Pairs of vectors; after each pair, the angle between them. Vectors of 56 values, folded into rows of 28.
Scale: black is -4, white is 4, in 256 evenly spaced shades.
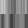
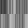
nearly opposite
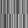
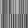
partly opposed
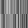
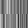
nearly parallel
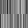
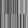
partly aligned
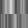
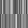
partly aligned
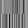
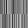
partly aligned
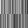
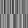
partly aligned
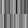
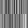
partly aligned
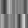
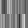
nearly parallel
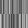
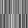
nearly opposite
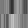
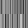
orthogonal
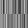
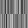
partly opposed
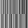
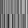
nearly opposite
